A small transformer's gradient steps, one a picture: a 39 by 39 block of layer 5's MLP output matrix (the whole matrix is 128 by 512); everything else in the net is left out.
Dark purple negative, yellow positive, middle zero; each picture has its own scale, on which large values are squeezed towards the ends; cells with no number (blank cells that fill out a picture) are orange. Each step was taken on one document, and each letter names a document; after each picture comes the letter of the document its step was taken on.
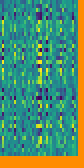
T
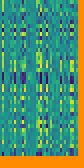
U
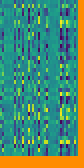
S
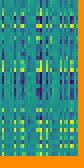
U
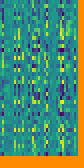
S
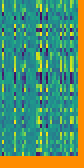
U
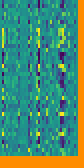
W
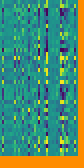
S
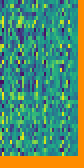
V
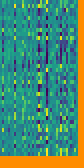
T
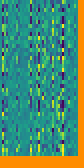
W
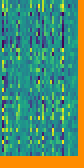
W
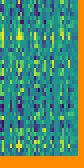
V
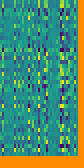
S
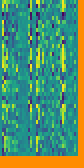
W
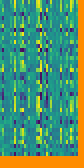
U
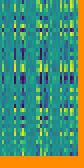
U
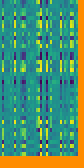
U
